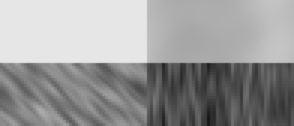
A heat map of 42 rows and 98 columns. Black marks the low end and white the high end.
The table splits into 2 rows of 2 panels. Panel 1,1: very high, flat. Panel 1,2: high, smooth, faint in contrast. Panel 2,1: middling, slanting down to the right. Panel 2,2: low, streaked downward.
